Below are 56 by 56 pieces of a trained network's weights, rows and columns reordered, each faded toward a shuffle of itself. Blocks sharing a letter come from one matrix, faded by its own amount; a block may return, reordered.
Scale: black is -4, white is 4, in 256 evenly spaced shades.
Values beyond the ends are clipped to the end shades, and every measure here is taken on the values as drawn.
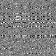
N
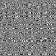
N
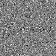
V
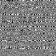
N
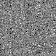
V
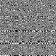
N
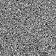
V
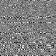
N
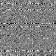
N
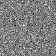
V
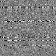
N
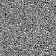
V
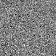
V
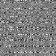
N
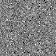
V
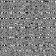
N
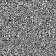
V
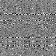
N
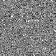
V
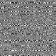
N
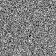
V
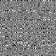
N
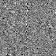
V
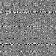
N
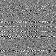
N
